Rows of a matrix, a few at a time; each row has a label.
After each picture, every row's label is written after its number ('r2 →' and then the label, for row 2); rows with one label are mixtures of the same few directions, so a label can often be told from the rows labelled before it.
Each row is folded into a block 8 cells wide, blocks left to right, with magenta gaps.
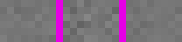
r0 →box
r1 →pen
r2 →pen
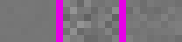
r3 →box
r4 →pen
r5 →box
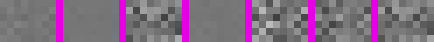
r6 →pen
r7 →box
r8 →box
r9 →pen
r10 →pen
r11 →pen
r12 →box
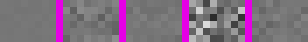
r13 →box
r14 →box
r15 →box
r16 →pen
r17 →pen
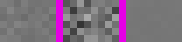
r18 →pen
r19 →pen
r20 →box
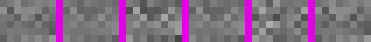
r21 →box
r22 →box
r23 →box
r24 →box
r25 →pen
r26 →box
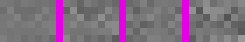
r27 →box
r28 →box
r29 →pen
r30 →box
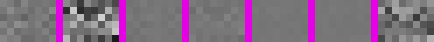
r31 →pen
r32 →box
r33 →pen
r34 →box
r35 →box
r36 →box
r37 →box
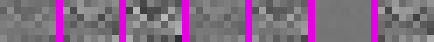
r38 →box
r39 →box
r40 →box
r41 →box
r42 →box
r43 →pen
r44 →box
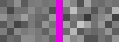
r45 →pen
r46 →pen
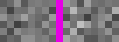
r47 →pen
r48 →pen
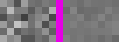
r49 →pen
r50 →box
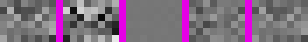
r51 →box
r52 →box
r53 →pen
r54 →pen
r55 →box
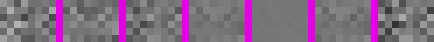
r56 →pen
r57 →box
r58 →pen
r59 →box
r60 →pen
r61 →box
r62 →pen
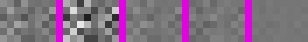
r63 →pen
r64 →pen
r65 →pen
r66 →pen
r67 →pen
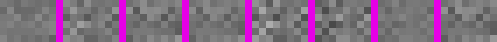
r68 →box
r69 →pen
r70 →box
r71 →box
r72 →pen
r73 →pen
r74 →pen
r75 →box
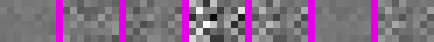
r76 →box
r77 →box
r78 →pen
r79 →pen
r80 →pen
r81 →box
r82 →pen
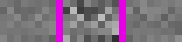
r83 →box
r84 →box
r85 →box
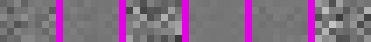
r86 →pen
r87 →pen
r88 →box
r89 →pen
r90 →box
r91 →pen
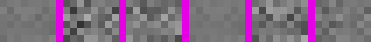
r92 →box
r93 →pen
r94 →box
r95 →box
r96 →box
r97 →pen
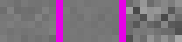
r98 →box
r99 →box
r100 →box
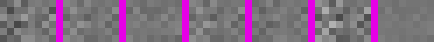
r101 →pen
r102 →pen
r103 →box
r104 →pen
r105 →pen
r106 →pen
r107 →box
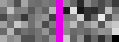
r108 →pen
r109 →box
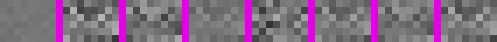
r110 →pen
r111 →box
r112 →box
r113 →box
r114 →pen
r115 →box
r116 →box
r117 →box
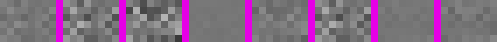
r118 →pen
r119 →pen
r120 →box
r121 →pen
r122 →box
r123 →pen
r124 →box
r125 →box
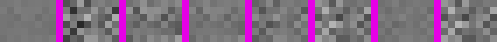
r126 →box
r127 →pen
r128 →box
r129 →box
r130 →pen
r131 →pen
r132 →pen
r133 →pen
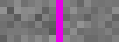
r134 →box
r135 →pen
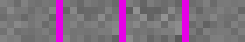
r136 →pen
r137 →box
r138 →box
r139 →pen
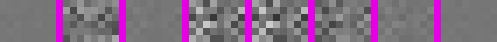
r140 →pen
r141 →box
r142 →pen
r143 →pen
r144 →pen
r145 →pen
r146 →pen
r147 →pen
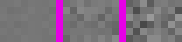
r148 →pen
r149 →box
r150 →pen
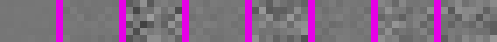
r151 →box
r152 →box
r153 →pen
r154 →pen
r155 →box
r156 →pen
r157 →pen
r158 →box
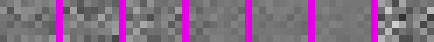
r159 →box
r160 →box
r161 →pen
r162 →pen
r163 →box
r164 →pen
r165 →pen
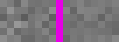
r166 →pen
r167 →box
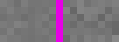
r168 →pen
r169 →box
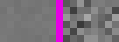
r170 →box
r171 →pen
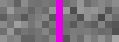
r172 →pen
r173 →box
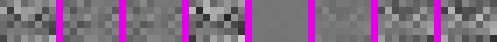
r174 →box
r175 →pen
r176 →pen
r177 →box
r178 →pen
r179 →box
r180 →box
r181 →box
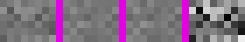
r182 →box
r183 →pen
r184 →pen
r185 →box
